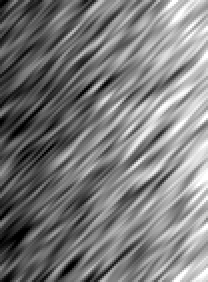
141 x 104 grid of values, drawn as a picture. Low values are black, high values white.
Grain: diagonal, up to the right. Slope: up to the right. Odd rows or columns: none. Average level on the scale: 50%.
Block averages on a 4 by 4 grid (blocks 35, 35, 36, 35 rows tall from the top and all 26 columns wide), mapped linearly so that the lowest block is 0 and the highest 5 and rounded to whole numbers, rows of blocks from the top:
1 2 3 5 / 0 1 3 5 / 0 2 3 5 / 0 2 3 4
